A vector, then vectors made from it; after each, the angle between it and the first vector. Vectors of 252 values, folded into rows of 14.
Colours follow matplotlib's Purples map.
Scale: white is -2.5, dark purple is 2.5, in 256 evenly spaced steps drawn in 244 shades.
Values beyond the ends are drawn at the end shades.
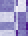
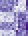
nearly parallel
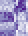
nearly opposite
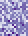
orthogonal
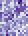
partly opposed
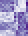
nearly parallel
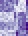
nearly parallel
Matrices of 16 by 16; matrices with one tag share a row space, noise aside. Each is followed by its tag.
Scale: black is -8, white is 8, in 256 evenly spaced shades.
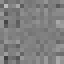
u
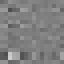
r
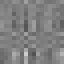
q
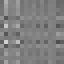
u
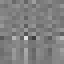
q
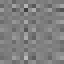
q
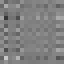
u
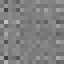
u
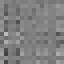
u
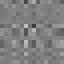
q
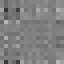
u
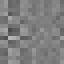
r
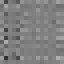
u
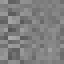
r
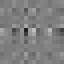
q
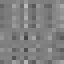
q
